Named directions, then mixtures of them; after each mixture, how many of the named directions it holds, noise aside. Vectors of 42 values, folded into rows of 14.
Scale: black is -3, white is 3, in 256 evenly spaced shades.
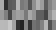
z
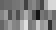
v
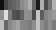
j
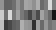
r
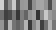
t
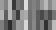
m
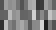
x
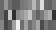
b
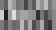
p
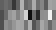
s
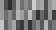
three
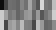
two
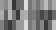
one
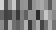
one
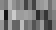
one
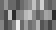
one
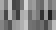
one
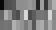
two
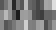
three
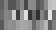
two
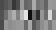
one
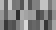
three
